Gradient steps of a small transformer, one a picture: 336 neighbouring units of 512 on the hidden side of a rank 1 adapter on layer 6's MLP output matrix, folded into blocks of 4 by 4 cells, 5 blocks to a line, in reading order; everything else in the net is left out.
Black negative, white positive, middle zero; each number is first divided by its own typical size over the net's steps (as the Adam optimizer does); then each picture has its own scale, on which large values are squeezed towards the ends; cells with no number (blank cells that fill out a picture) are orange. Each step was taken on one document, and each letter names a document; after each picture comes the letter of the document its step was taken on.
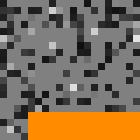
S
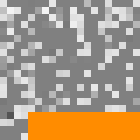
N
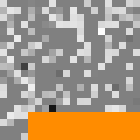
N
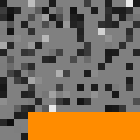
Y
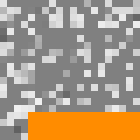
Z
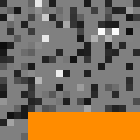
Y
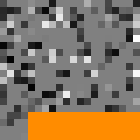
N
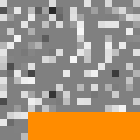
Y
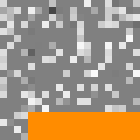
S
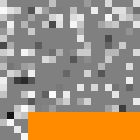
Z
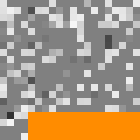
N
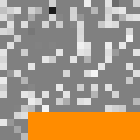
S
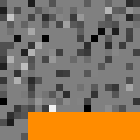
Y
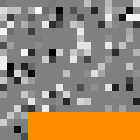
Z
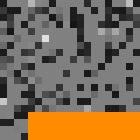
Y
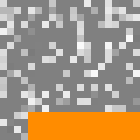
S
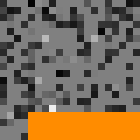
Y
